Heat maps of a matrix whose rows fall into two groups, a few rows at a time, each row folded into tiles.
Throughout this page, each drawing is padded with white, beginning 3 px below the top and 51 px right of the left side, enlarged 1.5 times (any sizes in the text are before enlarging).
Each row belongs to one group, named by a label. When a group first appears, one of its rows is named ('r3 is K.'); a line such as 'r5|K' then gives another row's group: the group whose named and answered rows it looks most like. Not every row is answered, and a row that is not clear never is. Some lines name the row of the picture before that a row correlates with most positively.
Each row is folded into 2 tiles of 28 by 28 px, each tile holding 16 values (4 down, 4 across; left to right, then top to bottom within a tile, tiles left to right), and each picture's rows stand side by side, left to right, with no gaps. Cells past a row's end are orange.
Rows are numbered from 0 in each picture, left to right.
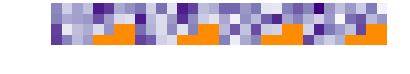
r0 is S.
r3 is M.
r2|M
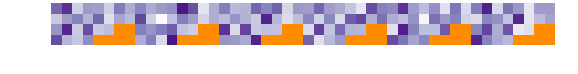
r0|M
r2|S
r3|M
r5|M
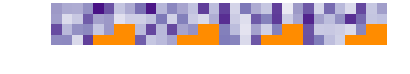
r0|S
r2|S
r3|S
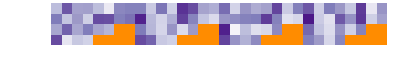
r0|M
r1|S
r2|S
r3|S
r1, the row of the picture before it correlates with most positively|3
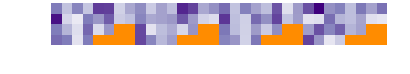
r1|S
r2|S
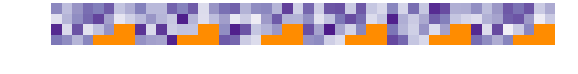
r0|S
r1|S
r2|M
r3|S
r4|S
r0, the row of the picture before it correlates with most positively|1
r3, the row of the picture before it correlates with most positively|2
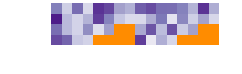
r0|S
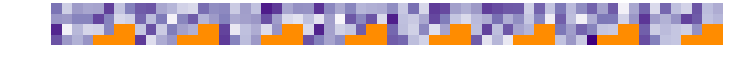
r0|S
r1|M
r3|M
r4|S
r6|S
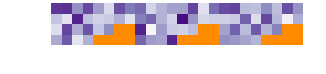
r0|M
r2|M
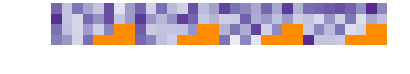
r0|S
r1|S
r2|M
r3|M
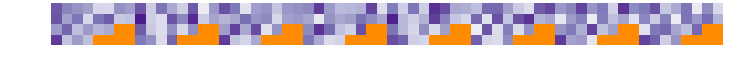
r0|M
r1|S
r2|M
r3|M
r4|S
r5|M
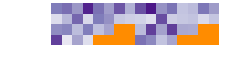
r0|M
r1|M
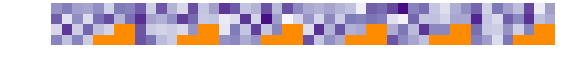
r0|M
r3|M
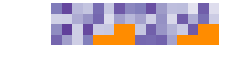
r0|M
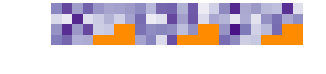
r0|M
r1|S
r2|M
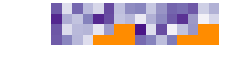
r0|S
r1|S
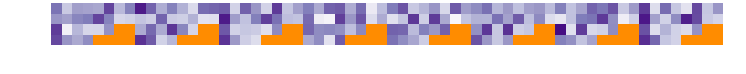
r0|S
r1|M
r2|S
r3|S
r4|M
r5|M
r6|S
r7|S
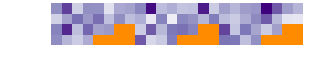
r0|M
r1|M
